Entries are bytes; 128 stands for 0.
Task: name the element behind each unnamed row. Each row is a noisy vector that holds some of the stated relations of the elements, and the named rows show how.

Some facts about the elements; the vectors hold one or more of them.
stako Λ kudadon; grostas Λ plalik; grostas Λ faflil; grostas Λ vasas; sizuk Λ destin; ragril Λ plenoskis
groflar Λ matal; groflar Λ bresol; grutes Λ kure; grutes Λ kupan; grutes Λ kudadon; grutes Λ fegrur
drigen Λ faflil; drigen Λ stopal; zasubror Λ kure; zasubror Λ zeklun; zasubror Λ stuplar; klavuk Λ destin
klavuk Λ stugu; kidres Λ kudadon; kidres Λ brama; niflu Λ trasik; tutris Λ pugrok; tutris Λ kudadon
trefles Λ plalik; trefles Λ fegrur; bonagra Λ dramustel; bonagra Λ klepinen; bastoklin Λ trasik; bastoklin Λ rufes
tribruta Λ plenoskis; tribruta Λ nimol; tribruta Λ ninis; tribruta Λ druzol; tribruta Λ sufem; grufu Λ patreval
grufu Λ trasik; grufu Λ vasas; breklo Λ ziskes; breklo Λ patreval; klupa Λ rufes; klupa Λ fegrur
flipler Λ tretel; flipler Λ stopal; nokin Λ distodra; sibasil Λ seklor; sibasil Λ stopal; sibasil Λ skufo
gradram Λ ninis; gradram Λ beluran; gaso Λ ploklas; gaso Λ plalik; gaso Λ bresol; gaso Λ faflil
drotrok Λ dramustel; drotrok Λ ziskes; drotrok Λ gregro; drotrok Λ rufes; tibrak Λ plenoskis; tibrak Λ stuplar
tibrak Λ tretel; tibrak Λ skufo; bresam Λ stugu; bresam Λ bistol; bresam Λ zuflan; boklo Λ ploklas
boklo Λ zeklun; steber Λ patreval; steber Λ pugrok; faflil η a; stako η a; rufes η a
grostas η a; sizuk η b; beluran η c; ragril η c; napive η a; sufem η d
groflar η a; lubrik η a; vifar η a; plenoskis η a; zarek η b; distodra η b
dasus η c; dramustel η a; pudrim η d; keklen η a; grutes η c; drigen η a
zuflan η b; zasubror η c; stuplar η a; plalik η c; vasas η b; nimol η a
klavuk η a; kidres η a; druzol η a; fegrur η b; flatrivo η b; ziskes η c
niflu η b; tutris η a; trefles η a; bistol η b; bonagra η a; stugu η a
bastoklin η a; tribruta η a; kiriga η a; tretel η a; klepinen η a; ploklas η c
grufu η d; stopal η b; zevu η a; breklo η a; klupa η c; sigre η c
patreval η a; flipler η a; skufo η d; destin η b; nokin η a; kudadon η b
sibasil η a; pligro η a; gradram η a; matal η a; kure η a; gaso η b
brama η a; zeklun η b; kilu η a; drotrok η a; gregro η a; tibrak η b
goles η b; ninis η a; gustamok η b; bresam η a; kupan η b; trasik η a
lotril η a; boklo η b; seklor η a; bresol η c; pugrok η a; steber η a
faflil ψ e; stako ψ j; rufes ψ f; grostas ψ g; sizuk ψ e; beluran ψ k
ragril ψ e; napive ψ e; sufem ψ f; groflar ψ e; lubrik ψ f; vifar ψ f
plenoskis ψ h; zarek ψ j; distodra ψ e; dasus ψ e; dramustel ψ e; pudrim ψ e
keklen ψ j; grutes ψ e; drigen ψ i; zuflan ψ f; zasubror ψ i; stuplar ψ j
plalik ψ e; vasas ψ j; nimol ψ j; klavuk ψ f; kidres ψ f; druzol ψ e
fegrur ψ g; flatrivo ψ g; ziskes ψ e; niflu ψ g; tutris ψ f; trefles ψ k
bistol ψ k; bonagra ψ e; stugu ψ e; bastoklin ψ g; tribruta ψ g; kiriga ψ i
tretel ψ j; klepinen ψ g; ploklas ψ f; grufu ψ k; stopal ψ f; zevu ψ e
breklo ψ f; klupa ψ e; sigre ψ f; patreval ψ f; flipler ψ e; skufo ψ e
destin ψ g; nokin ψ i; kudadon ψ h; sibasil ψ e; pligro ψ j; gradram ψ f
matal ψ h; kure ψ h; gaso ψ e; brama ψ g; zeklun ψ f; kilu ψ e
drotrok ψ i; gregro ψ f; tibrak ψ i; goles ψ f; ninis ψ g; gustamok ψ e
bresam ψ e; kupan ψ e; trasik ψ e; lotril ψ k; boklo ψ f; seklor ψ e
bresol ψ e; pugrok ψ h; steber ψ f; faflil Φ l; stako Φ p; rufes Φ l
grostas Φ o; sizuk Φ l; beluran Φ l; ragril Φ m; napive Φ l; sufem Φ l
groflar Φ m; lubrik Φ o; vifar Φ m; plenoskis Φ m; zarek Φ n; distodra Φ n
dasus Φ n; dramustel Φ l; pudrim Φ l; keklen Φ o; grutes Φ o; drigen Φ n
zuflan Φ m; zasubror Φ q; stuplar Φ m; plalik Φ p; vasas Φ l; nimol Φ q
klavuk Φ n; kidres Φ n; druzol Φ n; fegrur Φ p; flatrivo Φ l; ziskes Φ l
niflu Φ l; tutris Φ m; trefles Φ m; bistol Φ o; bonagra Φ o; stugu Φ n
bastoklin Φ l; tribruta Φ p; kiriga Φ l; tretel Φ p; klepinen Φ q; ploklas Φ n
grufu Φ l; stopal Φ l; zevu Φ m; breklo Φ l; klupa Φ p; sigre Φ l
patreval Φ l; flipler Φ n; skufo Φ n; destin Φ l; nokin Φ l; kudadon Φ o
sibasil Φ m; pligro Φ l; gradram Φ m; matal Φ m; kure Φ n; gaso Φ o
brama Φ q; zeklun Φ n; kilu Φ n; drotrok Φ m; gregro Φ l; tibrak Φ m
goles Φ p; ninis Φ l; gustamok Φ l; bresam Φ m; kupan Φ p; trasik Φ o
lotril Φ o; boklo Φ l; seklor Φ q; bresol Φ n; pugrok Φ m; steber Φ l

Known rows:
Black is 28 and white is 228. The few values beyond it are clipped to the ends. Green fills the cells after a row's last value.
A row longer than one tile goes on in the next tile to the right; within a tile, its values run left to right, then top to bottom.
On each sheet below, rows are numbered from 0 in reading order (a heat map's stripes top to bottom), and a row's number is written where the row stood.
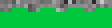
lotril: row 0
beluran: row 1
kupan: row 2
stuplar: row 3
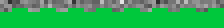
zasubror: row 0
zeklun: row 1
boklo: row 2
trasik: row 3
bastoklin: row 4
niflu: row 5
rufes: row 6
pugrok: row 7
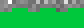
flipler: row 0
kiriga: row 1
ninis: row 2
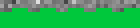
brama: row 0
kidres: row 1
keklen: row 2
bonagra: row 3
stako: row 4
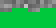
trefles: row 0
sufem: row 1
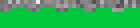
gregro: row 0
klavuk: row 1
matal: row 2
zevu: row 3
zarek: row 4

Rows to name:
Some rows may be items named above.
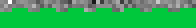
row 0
drigen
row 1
drotrok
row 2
seklor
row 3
goles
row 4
ragril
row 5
pligro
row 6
plenoskis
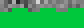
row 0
kudadon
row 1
ninis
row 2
bonagra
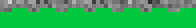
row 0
kidres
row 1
klupa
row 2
lubrik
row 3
klupa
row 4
trasik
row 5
zasubror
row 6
pudrim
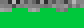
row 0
tibrak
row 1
gaso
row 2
vifar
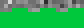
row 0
nokin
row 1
boklo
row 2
flatrivo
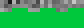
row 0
goles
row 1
zarek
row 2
pligro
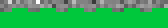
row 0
ninis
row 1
kure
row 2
vifar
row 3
vifar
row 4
tutris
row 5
grostas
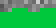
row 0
sigre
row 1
faflil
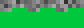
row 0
destin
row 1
grufu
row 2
ragril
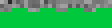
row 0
plalik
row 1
gustamok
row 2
sibasil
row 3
ploklas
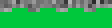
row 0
stopal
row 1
ziskes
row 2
vasas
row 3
fegrur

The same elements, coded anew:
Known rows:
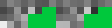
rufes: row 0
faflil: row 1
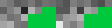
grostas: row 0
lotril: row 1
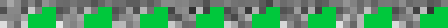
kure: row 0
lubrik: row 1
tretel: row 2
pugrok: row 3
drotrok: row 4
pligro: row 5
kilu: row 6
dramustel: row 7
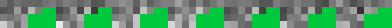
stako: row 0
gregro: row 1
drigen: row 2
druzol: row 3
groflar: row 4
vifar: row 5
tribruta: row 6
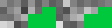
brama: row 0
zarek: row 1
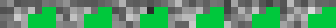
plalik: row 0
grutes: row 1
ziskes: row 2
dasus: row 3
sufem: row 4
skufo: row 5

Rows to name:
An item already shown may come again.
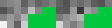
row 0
kidres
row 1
lotril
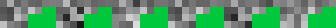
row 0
kupan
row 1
niflu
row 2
ploklas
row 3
kupan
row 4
tibrak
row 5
flipler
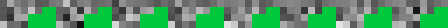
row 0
boklo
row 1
niflu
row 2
bistol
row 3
goles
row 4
nimol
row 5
matal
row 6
nimol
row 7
ninis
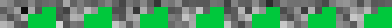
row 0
bastoklin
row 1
goles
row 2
trefles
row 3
plalik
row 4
grufu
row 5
drotrok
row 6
zasubror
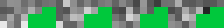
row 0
klavuk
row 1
zeklun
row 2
beluran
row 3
ziskes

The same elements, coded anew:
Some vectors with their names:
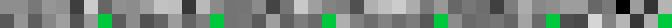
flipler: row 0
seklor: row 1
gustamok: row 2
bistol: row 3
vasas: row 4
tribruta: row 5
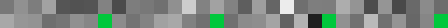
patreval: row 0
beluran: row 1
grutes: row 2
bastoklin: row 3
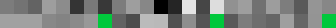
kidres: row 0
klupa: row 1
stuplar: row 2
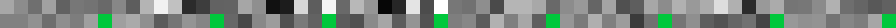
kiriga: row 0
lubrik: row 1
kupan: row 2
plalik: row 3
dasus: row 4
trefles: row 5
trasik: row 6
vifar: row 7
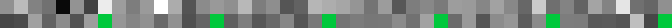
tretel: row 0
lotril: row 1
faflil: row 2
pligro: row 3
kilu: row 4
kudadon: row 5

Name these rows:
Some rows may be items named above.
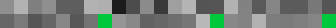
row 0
faflil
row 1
sufem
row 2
drotrok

